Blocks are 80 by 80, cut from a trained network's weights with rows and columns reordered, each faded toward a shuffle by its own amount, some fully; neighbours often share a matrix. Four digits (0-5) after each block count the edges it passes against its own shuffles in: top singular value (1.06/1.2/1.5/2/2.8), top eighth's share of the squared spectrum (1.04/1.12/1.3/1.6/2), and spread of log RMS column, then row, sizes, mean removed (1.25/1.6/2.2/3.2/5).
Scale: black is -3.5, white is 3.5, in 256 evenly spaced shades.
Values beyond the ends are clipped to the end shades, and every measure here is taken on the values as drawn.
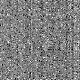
3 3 1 2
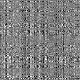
4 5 3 4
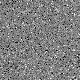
0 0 0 0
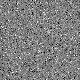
1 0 0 0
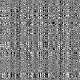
4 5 3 4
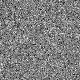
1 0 0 0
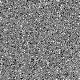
2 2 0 0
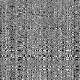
4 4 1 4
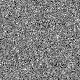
2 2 0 0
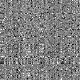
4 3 1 3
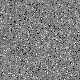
0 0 0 0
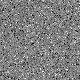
0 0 0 0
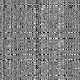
4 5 2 4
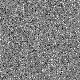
1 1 0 0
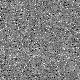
0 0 0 0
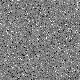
0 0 0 0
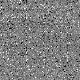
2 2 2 0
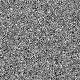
2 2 0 0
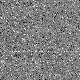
1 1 0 0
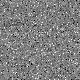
1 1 0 0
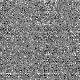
3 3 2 1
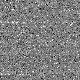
2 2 1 0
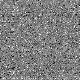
2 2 1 1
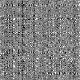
4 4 2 3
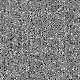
2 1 0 0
